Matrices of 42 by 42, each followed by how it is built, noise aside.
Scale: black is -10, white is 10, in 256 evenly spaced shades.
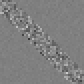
banded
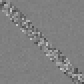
banded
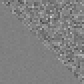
upper triangular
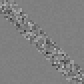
banded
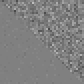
upper triangular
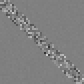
banded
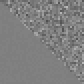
upper triangular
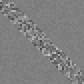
banded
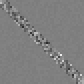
banded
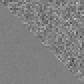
upper triangular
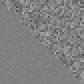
upper triangular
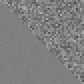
upper triangular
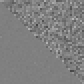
upper triangular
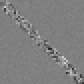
banded
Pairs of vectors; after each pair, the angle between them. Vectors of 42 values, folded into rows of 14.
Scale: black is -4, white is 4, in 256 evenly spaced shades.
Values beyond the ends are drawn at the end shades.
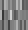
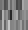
nearly opposite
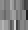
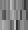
nearly parallel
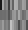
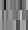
orthogonal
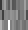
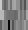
nearly opposite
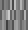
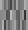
partly opposed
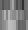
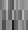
partly opposed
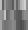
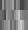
nearly opposite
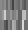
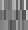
partly opposed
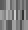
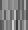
partly aligned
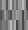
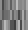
partly opposed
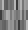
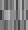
nearly parallel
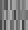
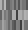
partly opposed
